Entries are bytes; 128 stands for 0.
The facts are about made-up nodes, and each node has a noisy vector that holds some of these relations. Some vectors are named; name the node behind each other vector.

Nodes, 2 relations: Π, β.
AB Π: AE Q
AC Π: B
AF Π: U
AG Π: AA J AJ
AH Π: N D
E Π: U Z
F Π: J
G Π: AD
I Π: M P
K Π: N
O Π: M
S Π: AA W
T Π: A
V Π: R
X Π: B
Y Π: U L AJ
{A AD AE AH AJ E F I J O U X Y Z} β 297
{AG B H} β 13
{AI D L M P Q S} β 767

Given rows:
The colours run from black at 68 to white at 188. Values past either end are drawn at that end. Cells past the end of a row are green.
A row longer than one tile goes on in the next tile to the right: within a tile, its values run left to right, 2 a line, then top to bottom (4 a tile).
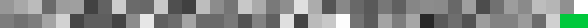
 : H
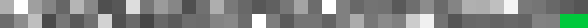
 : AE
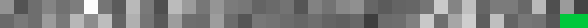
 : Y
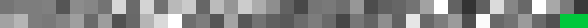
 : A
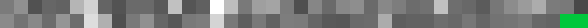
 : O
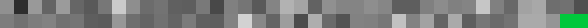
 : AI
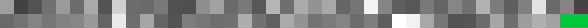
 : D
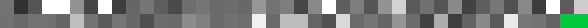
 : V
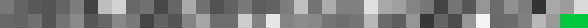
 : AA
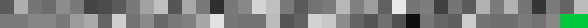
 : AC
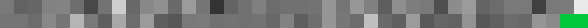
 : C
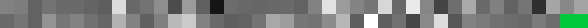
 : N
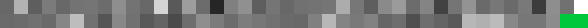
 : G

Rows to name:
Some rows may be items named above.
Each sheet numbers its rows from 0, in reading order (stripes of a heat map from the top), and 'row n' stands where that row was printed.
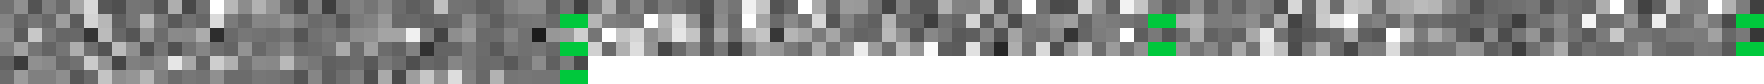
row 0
O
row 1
I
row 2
A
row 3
W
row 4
F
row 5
O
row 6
E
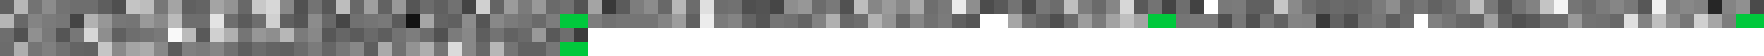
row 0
X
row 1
D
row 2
S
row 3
E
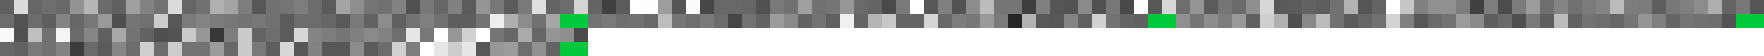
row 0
AD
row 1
V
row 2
O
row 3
L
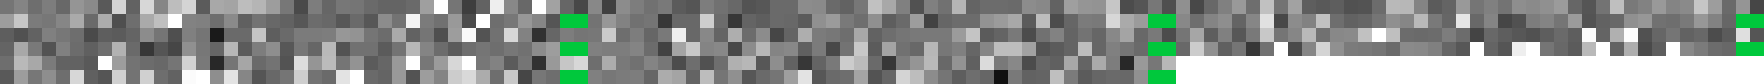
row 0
A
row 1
Q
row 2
M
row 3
AB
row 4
AH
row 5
U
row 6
AF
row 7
AC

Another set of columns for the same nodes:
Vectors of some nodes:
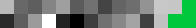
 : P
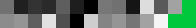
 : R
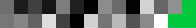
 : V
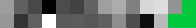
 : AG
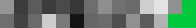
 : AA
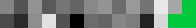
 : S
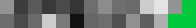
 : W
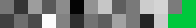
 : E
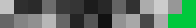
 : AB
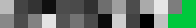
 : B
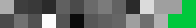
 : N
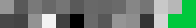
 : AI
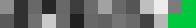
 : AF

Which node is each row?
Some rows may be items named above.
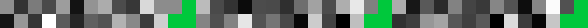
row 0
AH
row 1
B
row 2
AC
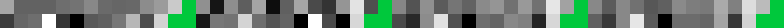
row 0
D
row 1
X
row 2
S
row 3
L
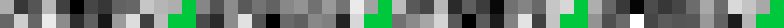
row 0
AE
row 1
S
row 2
Q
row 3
H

